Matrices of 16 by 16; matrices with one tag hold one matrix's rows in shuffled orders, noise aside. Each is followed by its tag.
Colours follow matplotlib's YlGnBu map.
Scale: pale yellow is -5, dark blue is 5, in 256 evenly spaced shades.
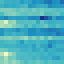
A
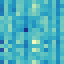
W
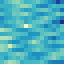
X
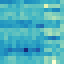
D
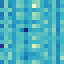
W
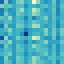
W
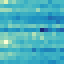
A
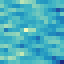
X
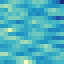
X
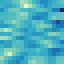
X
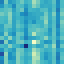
W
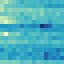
A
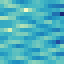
X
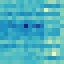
D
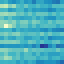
A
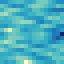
X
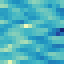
X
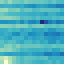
A
